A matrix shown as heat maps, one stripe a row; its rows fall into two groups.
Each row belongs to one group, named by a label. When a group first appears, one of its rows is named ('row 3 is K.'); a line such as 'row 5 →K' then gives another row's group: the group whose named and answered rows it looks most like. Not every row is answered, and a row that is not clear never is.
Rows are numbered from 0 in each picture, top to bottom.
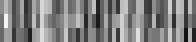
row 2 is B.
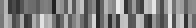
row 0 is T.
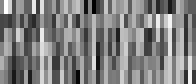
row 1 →T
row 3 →B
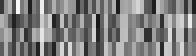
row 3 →T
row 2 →B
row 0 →B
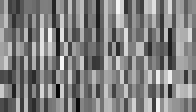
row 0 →T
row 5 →T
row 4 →T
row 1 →T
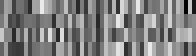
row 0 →B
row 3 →T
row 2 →T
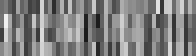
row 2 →B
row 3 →B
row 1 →B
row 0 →T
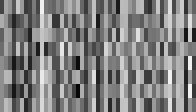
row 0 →B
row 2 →B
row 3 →T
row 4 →T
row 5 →B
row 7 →B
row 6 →T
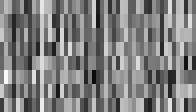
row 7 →B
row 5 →B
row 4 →B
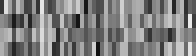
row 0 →B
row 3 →T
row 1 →T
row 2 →B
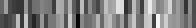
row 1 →T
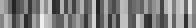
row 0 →T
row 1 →B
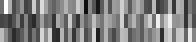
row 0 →B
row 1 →T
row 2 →T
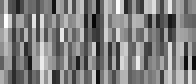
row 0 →T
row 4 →B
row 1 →B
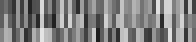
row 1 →T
